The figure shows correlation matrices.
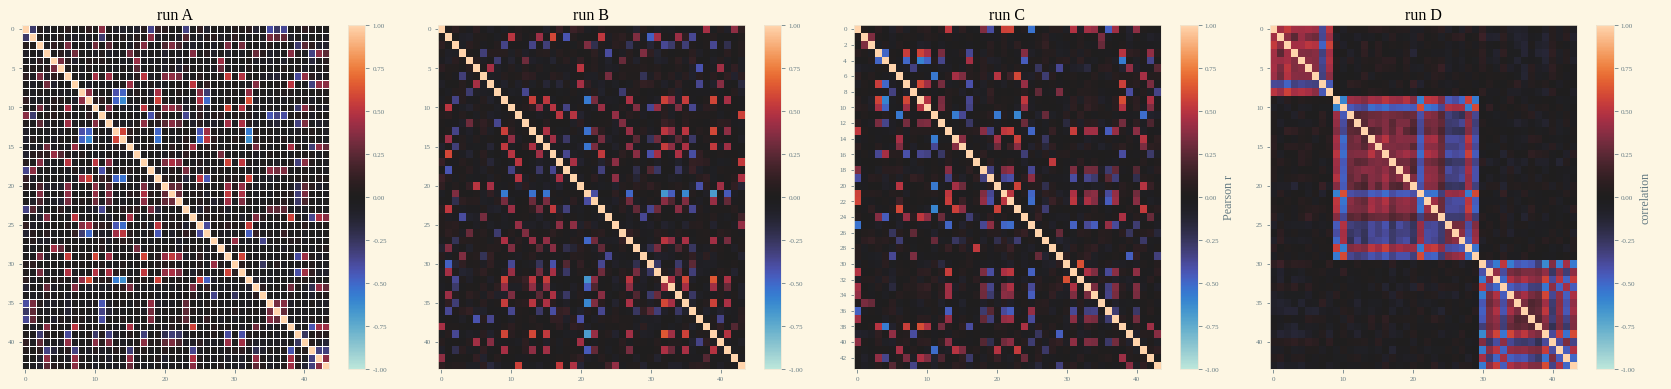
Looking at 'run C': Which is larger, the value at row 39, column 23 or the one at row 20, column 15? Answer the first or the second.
the second
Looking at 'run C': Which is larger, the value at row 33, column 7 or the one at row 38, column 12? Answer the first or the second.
the second
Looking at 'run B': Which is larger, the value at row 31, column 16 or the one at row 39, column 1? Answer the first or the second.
the first
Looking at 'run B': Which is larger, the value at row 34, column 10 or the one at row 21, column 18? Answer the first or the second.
the first
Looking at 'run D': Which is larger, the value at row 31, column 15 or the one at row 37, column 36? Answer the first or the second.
the second
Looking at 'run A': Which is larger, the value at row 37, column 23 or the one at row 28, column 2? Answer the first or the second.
the first
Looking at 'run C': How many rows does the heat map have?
44
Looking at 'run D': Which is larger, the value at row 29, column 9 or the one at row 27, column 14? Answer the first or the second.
the second
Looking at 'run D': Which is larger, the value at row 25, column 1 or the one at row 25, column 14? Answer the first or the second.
the first
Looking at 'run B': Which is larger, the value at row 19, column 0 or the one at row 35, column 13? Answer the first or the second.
the second
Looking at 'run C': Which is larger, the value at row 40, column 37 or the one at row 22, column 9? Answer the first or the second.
the first
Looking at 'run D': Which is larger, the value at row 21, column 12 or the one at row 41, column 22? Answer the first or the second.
the second
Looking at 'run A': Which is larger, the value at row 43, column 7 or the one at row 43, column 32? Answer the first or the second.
the first
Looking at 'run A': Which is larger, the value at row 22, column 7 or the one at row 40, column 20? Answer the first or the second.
the second
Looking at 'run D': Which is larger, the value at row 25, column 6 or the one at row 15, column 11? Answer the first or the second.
the second
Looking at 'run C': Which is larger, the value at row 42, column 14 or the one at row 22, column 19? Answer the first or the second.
the first
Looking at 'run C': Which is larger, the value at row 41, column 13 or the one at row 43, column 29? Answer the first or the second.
the first
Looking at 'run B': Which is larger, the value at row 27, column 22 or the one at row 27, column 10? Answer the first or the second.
the first
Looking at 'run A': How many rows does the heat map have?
44
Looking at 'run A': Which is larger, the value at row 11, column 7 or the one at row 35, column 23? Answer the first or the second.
the second
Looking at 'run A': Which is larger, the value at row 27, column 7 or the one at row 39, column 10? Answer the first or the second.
the first
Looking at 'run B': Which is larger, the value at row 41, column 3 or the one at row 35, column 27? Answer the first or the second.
the second
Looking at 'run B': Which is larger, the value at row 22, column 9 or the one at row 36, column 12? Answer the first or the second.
the first
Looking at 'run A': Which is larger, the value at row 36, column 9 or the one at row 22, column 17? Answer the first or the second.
the second
